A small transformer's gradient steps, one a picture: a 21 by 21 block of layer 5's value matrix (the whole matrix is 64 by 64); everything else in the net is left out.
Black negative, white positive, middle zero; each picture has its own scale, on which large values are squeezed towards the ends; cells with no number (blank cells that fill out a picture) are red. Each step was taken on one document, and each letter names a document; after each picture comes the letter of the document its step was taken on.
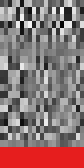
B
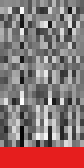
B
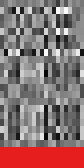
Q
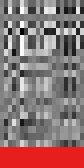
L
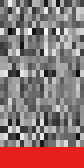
Q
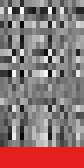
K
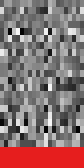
B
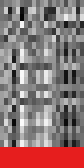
L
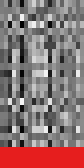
K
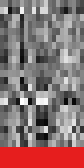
B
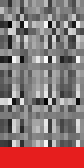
K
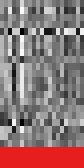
L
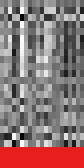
L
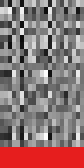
K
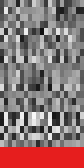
Q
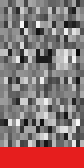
B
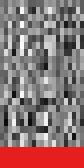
L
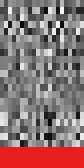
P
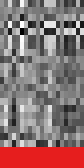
L
